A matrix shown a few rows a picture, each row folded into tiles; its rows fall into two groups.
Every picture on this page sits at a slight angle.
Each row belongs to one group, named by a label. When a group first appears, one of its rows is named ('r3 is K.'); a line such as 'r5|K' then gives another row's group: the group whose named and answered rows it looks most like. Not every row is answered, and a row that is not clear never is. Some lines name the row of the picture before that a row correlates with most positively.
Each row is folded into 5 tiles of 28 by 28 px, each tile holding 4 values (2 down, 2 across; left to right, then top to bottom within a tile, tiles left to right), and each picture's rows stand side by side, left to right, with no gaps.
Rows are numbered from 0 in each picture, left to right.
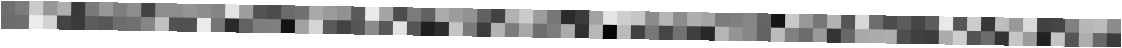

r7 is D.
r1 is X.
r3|D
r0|D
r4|X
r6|D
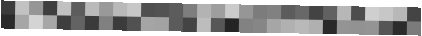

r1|X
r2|X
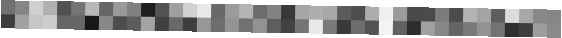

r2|D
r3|X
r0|D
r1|X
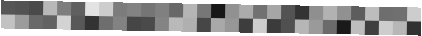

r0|X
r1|D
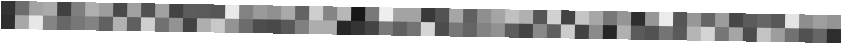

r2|D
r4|X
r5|X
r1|X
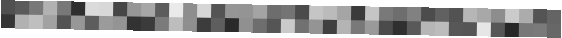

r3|X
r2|X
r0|D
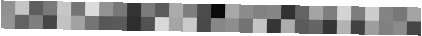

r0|X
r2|X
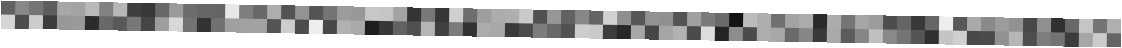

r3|X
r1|D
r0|X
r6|D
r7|D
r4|D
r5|X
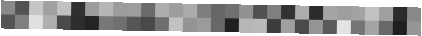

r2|X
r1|D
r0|D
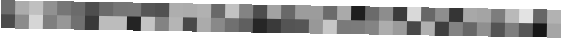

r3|X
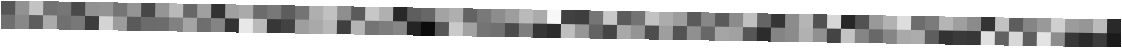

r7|X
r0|D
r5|D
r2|D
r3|D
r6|X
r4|X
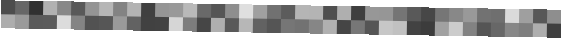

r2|D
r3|D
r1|D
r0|X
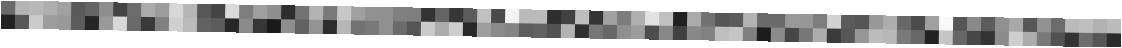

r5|D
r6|D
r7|D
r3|X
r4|X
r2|X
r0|D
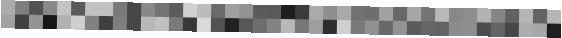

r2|X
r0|X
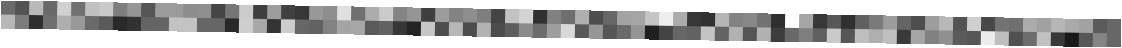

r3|X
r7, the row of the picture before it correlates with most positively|1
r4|X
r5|X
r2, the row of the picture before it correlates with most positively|2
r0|X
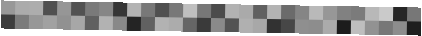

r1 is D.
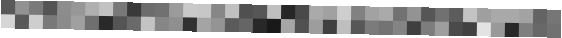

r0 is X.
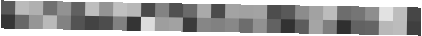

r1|X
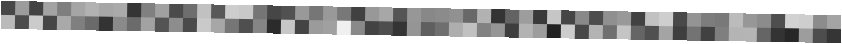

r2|X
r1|X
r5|D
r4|X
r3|D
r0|X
